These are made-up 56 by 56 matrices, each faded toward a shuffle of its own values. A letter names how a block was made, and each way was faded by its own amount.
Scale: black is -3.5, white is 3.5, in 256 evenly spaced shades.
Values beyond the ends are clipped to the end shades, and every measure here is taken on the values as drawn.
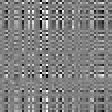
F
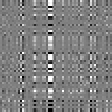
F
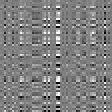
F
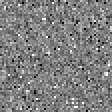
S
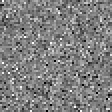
S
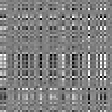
F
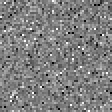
S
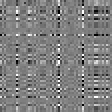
F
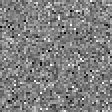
S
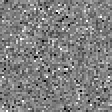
S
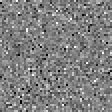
S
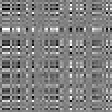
F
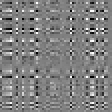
F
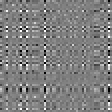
F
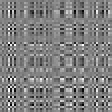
F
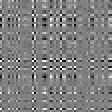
F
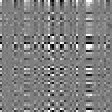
F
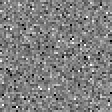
S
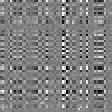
F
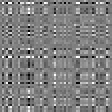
F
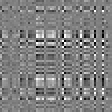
F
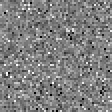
S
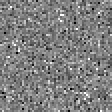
S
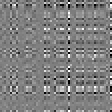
F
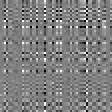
F
